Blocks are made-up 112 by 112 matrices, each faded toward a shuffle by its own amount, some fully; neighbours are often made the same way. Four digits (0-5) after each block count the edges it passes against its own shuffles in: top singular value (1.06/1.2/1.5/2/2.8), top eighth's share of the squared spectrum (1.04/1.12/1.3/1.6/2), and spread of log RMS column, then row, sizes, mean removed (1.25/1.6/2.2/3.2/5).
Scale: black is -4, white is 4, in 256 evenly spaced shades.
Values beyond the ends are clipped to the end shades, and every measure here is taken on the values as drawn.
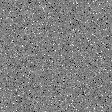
1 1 0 0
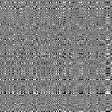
5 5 3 4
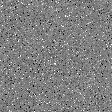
0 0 0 0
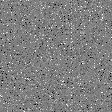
2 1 0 0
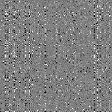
5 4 3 2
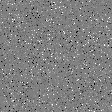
0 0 0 0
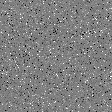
0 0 0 0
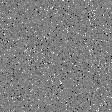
0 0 0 0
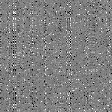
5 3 3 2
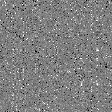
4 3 2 0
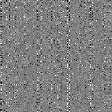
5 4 3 2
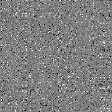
4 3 2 1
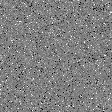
1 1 0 0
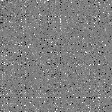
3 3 2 2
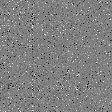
2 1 1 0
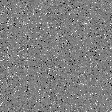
1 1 1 1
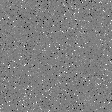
0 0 0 0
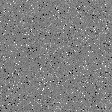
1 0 0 0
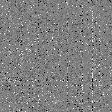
2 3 2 2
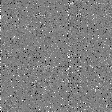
2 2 2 1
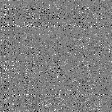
2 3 3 3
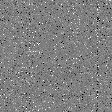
2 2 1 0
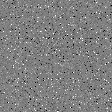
2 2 1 1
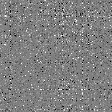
2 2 2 2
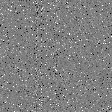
1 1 1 0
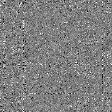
2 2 3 2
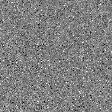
1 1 2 1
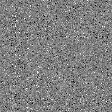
1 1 2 1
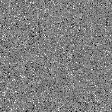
1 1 2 2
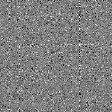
2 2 3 2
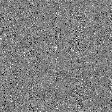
1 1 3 2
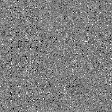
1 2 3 2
